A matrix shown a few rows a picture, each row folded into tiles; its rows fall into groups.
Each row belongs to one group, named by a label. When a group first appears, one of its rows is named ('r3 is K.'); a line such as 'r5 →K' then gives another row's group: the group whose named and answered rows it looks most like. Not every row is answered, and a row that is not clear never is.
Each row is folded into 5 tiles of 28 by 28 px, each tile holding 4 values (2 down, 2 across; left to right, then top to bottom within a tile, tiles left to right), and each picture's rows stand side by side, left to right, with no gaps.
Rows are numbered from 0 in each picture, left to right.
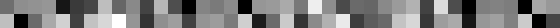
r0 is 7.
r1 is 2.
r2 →7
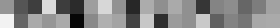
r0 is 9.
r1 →7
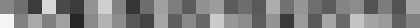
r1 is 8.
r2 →8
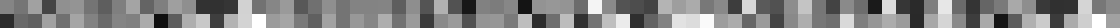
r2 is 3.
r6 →9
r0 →8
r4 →7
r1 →7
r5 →9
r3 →2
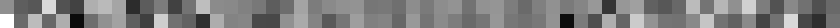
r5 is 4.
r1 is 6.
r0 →9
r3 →8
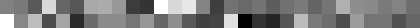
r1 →4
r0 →9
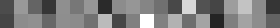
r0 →2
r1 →9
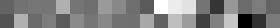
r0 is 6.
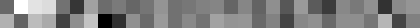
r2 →2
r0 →4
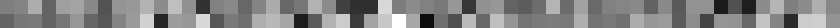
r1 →7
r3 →8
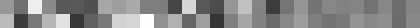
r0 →7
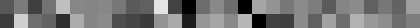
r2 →8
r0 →6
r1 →2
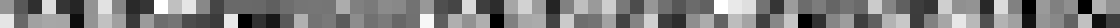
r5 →4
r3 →9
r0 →9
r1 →4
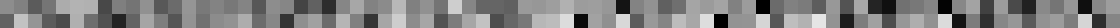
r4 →7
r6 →2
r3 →7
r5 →7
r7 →2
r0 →6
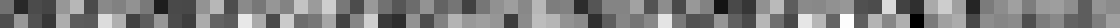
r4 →3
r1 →3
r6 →9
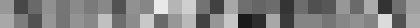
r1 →4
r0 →3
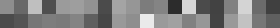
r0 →8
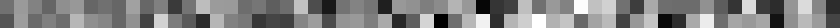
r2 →2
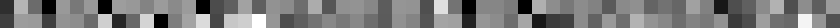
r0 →2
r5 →3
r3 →2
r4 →8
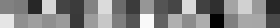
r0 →9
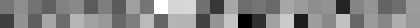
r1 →4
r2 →7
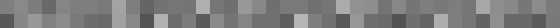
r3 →6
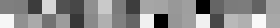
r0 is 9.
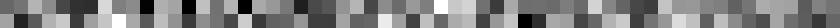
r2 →3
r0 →7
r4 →7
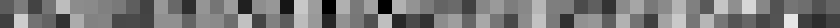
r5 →4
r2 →2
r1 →2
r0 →6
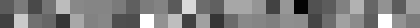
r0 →6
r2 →3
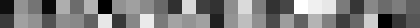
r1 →9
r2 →4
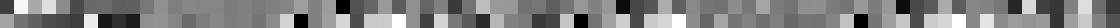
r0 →4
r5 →6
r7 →9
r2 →7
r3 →6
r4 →7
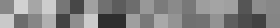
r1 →6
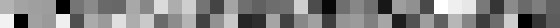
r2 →2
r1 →4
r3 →4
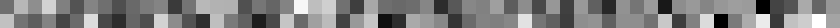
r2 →4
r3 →3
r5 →7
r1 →6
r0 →4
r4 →2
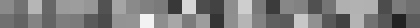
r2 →6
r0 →8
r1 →9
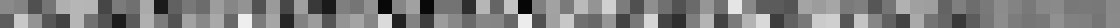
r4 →4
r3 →2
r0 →6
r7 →8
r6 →6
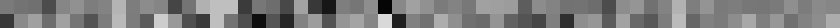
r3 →6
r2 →2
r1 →6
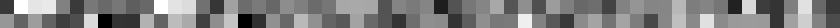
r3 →3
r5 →9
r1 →4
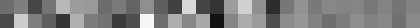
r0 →6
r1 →9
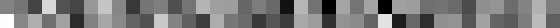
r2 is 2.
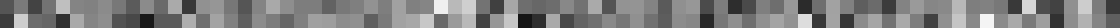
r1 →8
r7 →9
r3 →4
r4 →8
